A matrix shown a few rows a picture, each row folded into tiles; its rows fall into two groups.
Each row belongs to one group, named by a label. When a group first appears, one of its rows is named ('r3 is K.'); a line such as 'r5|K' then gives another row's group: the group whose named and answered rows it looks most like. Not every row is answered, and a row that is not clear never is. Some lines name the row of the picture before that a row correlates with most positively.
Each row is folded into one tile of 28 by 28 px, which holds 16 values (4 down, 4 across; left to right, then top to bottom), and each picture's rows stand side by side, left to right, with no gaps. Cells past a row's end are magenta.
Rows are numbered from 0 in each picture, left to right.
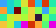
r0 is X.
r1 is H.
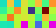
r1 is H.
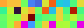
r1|X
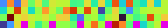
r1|H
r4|H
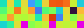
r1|X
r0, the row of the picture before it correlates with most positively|0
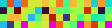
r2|H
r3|H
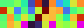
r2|X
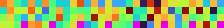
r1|H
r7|H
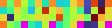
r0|H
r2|X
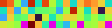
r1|H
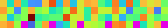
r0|H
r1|X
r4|H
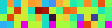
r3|H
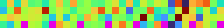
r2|H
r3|X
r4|H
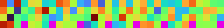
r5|H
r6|X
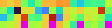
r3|X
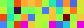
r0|X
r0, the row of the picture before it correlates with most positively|1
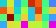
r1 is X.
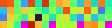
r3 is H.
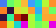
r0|X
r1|X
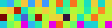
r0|X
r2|H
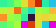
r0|X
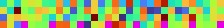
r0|X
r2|H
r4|H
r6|X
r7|X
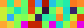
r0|H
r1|H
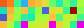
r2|X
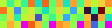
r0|H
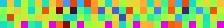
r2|H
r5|H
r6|H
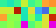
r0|X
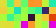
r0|H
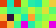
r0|H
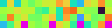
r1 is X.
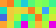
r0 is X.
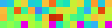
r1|X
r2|X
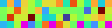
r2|H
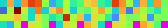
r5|H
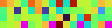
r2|H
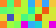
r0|H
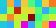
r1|X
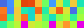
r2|H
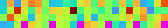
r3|H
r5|X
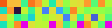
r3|H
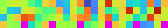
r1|X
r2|X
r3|X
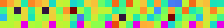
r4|H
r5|H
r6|X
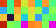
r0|H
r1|H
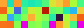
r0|H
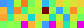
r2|H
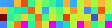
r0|X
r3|H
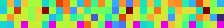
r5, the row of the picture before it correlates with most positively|2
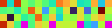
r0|H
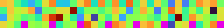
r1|X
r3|H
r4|H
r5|H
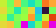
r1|X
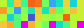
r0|H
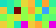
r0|X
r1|H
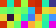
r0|H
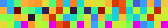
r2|H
